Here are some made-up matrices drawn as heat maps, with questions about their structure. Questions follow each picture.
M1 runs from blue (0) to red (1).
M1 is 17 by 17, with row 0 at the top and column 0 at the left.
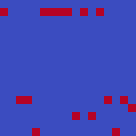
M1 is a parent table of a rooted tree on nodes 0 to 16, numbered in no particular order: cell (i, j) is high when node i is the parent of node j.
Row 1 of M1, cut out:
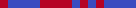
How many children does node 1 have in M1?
7
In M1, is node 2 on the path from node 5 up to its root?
no
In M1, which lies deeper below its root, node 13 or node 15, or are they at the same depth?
the same depth
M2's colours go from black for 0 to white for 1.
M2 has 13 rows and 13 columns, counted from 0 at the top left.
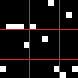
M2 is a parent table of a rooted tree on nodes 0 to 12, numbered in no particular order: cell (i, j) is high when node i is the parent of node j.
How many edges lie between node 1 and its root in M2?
3
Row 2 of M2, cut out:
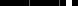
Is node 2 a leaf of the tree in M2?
no
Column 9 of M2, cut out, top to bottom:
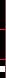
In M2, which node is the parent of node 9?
11
